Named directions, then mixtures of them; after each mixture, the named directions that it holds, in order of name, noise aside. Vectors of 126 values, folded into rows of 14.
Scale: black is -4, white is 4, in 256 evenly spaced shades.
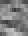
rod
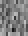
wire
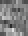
rod, wire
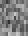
rod, wire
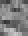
rod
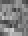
rod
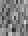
wire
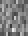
wire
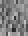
wire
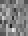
rod, wire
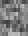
rod, wire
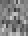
rod, wire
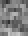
rod, wire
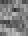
rod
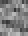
rod, wire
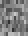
rod, wire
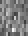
wire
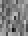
wire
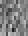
wire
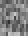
rod, wire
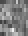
rod, wire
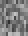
rod, wire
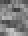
rod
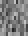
wire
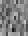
wire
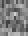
rod, wire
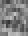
rod, wire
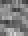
rod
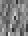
wire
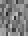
wire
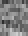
rod, wire
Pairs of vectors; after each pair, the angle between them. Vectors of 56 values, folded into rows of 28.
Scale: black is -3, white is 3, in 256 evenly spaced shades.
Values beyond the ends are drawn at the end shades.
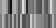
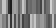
nearly parallel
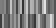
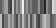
partly opposed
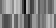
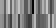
partly aligned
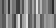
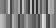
partly opposed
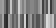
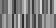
partly aligned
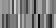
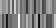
nearly parallel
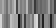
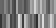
nearly opposite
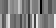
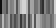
partly aligned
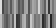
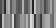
orthogonal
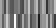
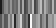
partly opposed
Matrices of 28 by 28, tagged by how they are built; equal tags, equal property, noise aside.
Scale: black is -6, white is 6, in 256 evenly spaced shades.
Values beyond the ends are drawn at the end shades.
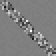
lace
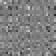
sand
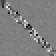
lace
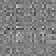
sand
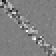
lace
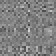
sand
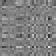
sand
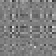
sand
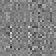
sand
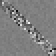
lace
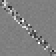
lace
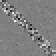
lace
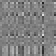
sand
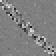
lace
